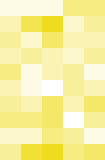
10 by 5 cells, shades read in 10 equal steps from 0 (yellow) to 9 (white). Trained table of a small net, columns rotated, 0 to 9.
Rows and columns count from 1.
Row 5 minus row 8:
0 4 3 -4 3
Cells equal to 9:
2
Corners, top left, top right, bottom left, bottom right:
8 4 5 3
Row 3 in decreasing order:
7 6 6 5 3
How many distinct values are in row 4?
3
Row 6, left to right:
6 8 9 5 6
